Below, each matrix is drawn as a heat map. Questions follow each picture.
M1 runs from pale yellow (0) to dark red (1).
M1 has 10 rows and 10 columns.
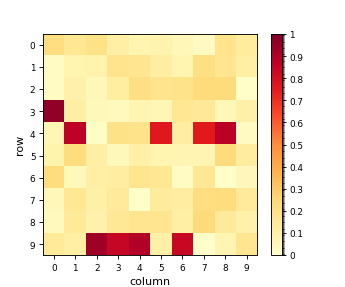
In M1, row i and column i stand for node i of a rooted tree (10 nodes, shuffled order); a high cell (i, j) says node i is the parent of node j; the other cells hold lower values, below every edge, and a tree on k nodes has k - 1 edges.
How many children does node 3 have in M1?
1
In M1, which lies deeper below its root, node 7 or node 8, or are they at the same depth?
the same depth
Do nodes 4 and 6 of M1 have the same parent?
yes
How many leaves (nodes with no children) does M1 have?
7
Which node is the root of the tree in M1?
9
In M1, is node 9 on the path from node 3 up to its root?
yes
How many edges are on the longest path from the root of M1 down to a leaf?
2
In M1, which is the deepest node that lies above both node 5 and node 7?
4
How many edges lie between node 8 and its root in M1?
2
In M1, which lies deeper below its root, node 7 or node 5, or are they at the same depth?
the same depth
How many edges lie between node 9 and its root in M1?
0
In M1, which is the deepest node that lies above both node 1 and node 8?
4
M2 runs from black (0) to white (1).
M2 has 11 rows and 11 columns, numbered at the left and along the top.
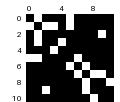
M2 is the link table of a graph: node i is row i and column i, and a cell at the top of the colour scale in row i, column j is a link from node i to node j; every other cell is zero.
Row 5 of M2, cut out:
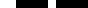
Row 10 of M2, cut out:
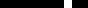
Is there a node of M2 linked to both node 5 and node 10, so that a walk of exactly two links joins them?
no
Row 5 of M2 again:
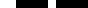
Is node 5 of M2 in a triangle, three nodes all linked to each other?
yes
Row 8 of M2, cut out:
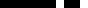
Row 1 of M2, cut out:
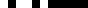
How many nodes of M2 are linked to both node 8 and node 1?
0
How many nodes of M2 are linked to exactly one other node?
2
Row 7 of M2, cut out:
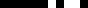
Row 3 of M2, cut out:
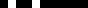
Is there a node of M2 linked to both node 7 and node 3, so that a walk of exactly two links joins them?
no
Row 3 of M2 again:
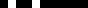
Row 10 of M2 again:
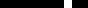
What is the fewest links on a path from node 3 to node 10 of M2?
6
